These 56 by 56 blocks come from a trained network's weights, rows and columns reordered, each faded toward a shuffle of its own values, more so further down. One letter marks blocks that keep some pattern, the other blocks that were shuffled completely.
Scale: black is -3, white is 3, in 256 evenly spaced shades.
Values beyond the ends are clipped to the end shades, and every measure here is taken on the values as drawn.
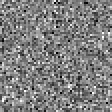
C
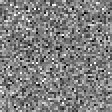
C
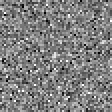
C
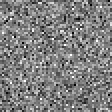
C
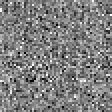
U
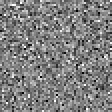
C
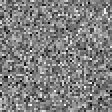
U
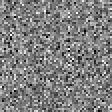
U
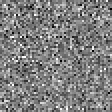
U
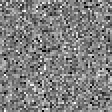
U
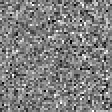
U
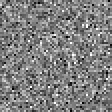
C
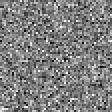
C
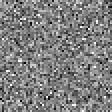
C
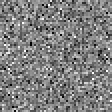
C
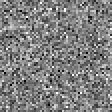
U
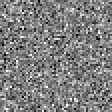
C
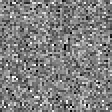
U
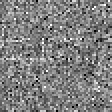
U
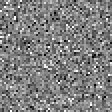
C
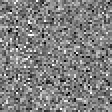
U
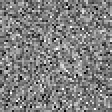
C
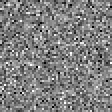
C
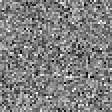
C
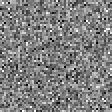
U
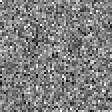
U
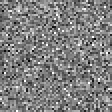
C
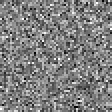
C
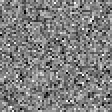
C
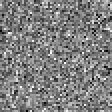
C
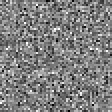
C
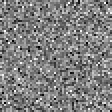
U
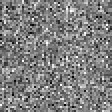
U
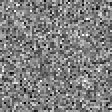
C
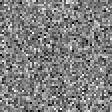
C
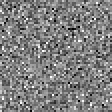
C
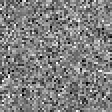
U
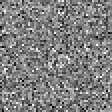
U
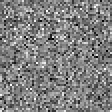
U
